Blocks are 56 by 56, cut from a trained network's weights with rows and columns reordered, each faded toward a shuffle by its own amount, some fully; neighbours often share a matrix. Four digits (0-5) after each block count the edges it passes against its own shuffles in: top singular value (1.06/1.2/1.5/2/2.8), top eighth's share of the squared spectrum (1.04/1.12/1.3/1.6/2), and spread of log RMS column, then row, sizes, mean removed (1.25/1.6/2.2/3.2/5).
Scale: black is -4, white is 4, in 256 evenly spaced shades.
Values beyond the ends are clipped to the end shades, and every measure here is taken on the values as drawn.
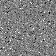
0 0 0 0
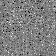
0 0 0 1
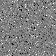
1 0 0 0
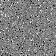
0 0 0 0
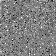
1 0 0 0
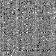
2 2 0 2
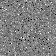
0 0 0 0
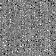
2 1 0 1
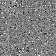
0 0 0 0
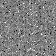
1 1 0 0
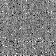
2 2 0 2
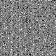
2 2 0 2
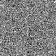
2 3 0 1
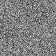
1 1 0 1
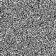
2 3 1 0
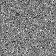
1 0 0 0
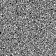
1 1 0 0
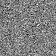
1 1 0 0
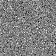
0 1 0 0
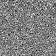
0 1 0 0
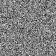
1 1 0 0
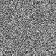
3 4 1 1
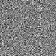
3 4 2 1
